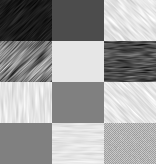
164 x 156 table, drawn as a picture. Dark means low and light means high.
The table splits into 4 rows of 3 panels. Panel 1,1: very low, slanting up to the right, faint in contrast. Panel 1,2: low, flat. Panel 1,3: very high, slanting down to the right, faint in contrast. Panel 2,1: middling, slanting up to the right, strong in contrast. Panel 2,2: very high, flat. Panel 2,3: low, streaked across. Panel 3,1: very high, streaked downward, faint in contrast. Panel 3,2: middling, flat. Panel 3,3: very high, slanting down to the right, faint in contrast. Panel 4,1: middling, flat. Panel 4,2: very high, streaked across, faint in contrast. Panel 4,3: high, checkered.
